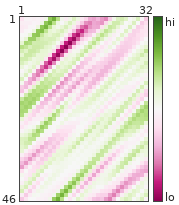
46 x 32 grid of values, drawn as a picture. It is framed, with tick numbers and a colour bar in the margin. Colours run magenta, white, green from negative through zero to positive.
No lone cell stands out from its neighbours. Streaks slant up to the right. The top middle is the ninth with the lowest average.
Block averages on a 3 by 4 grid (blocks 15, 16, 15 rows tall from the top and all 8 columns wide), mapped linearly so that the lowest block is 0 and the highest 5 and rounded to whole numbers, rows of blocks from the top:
5 0 0 3
5 1 4 5
1 5 2 2
